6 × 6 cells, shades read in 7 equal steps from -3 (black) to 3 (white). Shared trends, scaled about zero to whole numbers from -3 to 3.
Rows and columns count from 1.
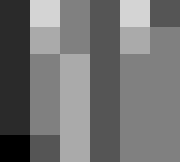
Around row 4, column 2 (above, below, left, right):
0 0 -2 1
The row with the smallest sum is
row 6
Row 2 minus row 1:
0 -1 0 0 -1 1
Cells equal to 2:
2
